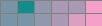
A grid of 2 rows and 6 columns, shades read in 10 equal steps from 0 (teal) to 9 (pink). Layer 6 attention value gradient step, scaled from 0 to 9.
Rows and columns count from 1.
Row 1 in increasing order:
0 4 5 6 6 9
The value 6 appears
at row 1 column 4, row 1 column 5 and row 2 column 4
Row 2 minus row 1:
0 4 0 0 2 0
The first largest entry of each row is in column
6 6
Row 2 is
4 4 5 6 8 9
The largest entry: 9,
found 2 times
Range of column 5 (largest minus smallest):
2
